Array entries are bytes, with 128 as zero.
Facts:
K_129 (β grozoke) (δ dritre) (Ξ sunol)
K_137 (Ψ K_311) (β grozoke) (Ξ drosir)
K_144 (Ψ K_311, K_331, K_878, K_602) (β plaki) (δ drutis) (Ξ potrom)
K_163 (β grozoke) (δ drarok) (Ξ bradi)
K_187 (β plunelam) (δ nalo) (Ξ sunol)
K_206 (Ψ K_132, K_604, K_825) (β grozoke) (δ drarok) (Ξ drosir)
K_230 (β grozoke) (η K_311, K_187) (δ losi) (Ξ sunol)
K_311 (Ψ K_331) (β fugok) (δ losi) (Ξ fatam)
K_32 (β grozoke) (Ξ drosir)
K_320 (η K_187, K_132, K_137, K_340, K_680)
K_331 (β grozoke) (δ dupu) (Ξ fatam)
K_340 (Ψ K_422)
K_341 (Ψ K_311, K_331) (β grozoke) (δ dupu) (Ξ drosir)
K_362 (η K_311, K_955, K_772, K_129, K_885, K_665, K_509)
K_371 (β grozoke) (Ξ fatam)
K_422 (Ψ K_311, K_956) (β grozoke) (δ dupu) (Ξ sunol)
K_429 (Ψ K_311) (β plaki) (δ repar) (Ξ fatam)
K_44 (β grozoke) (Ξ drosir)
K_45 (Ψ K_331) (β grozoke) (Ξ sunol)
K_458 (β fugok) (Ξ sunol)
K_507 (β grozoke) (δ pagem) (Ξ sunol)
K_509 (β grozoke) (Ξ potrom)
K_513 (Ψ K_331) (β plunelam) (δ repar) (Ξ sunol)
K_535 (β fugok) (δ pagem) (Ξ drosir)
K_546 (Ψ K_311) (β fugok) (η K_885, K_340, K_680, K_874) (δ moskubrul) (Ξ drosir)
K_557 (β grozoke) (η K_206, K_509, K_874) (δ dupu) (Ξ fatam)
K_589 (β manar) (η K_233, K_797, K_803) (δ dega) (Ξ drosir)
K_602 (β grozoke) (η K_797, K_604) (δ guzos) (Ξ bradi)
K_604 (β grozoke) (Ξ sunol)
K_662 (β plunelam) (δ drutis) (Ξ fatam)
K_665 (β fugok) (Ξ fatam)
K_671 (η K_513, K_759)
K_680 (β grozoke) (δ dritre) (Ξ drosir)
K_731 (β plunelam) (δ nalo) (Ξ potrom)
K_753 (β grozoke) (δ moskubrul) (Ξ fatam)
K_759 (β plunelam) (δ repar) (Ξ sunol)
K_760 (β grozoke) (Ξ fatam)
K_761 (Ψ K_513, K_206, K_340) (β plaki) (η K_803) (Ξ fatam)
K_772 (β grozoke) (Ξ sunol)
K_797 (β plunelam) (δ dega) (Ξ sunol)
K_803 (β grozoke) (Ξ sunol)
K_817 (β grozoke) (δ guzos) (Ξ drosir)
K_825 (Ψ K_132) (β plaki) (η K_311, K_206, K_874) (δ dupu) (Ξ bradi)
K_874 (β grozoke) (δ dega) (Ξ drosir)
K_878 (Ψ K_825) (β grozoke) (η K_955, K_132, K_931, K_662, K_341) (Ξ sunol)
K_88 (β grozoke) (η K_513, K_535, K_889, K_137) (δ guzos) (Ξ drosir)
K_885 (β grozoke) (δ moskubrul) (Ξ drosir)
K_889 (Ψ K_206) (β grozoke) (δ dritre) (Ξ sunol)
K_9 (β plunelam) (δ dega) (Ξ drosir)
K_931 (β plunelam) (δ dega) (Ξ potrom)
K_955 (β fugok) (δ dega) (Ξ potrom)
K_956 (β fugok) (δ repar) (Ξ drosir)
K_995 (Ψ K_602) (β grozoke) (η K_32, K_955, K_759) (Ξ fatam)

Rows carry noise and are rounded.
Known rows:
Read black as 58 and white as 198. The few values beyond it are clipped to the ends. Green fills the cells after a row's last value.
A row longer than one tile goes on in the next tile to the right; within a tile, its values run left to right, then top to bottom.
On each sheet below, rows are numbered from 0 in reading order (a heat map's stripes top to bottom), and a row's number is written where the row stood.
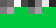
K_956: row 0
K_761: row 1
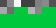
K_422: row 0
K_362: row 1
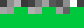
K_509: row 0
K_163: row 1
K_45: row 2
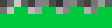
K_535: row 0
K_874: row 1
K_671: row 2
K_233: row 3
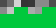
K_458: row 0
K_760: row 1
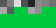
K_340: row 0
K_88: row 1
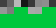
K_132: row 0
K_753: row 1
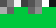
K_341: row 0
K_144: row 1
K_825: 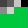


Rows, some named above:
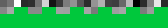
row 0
K_546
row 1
K_889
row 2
K_680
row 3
K_995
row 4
K_206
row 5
K_761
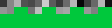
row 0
K_507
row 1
K_535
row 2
K_206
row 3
K_132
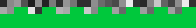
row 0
K_803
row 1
K_589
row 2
K_557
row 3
K_9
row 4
K_331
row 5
K_602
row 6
K_331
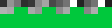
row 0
K_557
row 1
K_772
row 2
K_546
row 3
K_546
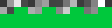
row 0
K_513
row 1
K_772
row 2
K_665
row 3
K_429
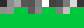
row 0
K_230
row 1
K_311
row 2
K_955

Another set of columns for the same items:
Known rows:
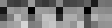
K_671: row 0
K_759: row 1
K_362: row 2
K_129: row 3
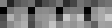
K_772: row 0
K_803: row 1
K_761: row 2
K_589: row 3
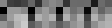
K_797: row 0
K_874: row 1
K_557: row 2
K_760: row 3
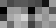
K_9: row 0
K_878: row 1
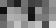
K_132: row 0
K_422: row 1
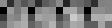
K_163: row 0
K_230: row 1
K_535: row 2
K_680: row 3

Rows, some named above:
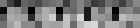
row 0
K_132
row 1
K_589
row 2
K_429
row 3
K_340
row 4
K_546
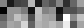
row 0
K_458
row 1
K_955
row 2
K_311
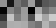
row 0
K_509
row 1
K_662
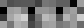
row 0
K_9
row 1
K_88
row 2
K_825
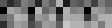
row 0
K_889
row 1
K_753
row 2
K_955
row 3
K_956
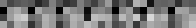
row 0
K_9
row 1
K_889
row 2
K_889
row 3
K_546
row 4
K_206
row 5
K_665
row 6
K_507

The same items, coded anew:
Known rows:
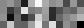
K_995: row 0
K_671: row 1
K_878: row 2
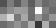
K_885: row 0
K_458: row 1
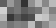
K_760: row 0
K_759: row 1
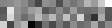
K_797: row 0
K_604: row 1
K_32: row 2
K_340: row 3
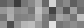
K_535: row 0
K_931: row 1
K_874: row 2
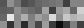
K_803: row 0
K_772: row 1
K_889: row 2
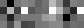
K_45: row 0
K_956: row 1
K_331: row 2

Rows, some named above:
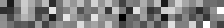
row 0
K_144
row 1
K_761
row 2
K_9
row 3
K_9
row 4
K_331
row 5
K_761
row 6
K_662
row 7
K_546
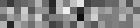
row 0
K_507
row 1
K_88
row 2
K_132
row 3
K_129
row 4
K_955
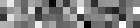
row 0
K_589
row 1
K_557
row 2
K_513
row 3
K_206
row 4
K_546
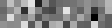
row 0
K_9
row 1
K_825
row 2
K_458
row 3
K_311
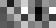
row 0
K_513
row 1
K_429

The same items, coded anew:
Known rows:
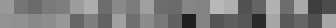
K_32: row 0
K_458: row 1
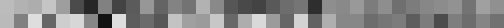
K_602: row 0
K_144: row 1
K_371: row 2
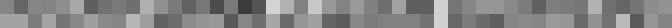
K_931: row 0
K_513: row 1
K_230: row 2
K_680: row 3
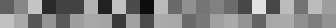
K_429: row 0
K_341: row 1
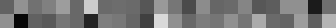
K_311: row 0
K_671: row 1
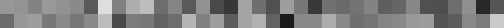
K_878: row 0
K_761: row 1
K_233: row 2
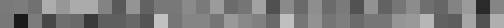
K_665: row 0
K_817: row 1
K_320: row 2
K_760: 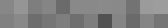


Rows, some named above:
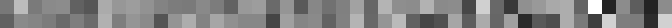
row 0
K_507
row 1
K_9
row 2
K_589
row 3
K_546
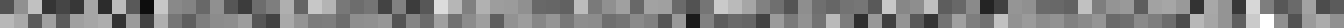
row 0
K_429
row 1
K_331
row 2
K_513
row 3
K_662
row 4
K_955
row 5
K_535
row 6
K_662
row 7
K_825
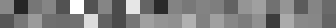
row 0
K_132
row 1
K_9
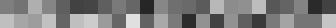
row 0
K_144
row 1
K_535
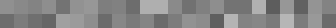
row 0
K_557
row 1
K_88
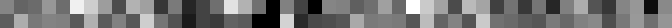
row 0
K_206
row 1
K_956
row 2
K_206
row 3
K_340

